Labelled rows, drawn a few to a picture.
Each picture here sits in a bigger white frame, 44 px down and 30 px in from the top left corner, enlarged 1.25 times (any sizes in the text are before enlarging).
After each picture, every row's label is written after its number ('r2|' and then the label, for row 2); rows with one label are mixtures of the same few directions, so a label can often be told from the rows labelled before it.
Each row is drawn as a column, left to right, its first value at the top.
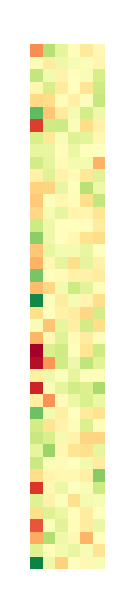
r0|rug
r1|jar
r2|rug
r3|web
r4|jar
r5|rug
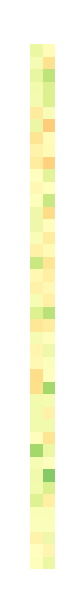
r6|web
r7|rug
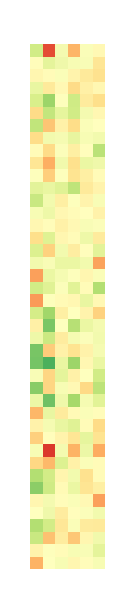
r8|rug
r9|jar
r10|jar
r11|jar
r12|rug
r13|web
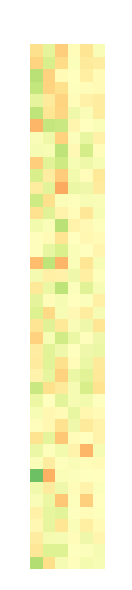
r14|rug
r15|rug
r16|web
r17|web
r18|web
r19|web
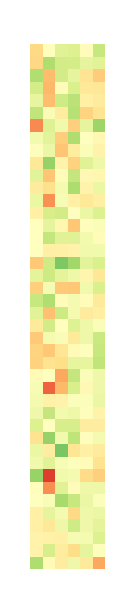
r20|rug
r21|rug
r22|web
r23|web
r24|rug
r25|rug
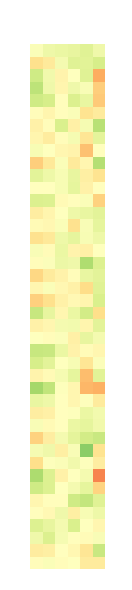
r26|rug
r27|rug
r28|rug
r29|web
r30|web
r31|rug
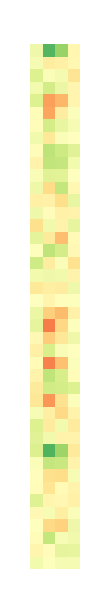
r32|web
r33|jar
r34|jar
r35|web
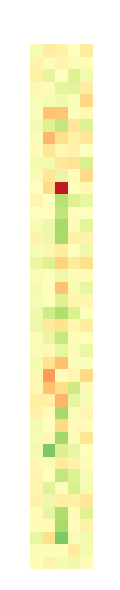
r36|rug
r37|web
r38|jar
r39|rug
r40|web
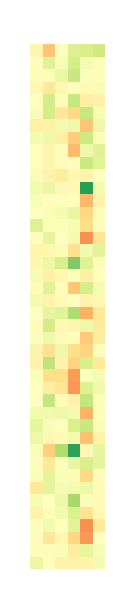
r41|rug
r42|jar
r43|web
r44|web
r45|jar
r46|jar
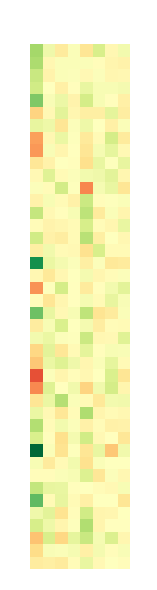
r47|web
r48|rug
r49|jar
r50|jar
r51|jar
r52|jar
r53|web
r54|web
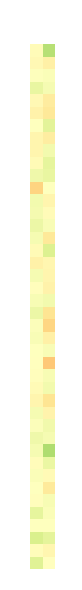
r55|jar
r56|jar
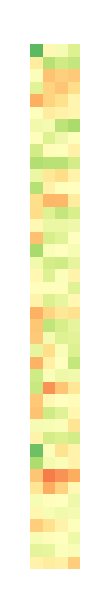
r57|jar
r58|rug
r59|rug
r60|rug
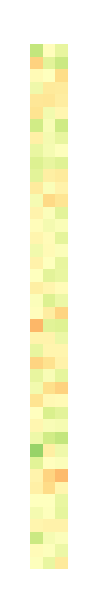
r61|jar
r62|rug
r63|rug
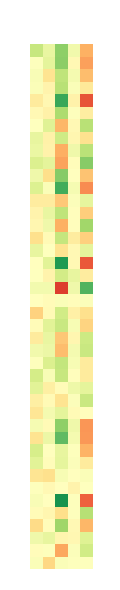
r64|jar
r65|rug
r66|web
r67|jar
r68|web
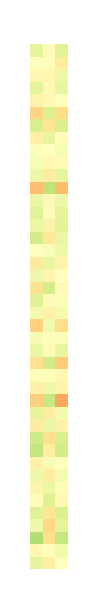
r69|jar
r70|jar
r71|jar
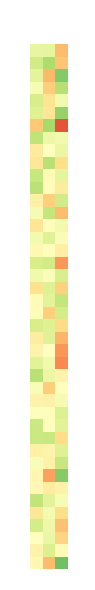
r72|web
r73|rug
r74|rug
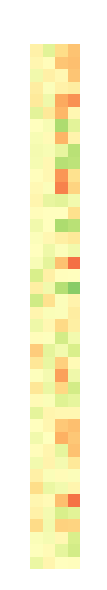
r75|rug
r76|rug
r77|web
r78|web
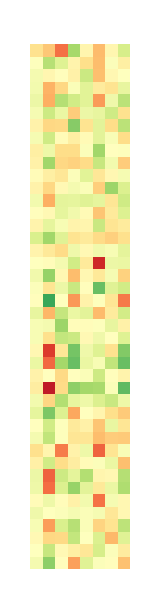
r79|jar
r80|rug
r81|jar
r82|rug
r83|rug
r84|web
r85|jar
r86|rug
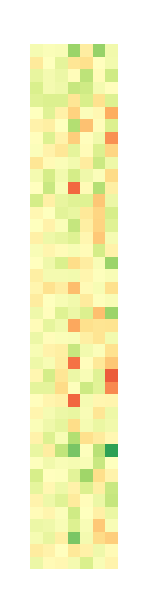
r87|rug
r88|web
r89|web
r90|jar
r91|rug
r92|jar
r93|web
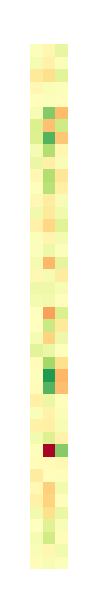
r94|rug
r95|web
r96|web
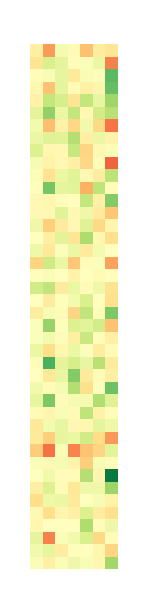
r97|web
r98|jar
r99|web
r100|web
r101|jar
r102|jar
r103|rug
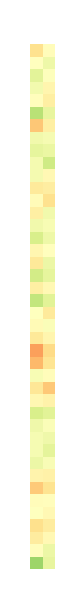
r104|rug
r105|rug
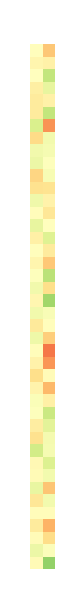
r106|web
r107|rug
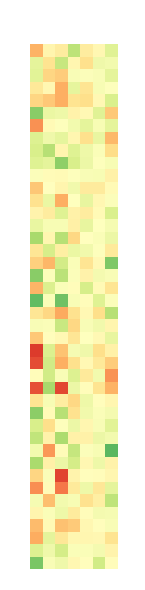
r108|rug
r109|web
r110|rug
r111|jar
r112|web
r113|rug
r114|web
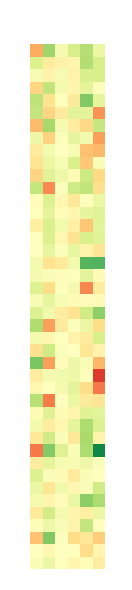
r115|jar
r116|jar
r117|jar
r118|jar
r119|web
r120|web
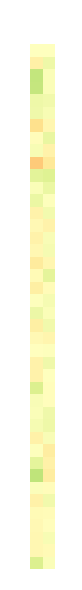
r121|rug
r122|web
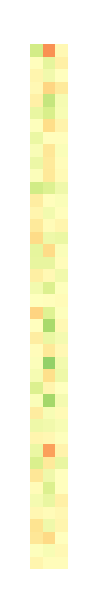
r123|jar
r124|jar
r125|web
